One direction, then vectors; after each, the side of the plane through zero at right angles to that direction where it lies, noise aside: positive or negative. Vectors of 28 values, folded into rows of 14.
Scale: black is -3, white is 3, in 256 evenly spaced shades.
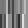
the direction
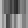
negative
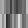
negative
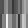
positive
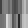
positive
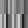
negative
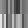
negative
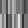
negative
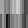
negative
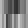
negative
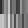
negative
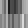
positive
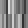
negative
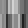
negative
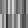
negative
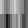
negative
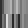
positive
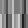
negative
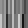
negative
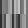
positive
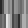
positive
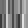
positive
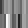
positive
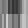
positive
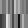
positive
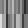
negative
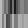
negative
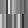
negative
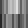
positive
